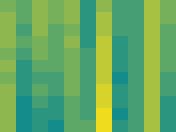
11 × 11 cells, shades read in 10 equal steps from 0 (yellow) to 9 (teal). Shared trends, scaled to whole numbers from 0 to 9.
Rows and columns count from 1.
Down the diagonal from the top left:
5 6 4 6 5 7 2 8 7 3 8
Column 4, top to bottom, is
5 5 6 6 6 6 7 7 8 8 9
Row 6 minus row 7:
-1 0 -1 -1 0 0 0 -1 0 0 -1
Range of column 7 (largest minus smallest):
4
